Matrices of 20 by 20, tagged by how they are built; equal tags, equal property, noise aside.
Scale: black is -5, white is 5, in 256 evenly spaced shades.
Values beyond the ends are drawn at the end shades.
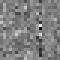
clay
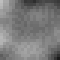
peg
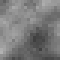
peg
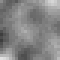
peg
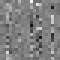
clay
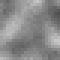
peg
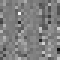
clay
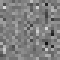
clay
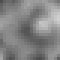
peg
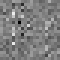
clay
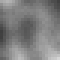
peg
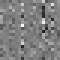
clay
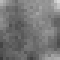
peg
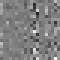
clay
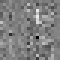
clay
